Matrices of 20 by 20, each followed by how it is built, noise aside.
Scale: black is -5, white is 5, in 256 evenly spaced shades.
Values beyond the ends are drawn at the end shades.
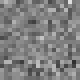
low rank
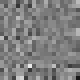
low rank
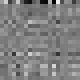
low rank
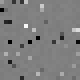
sparse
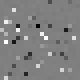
sparse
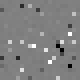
sparse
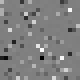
sparse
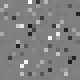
sparse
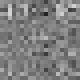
low rank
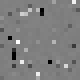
sparse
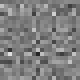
low rank
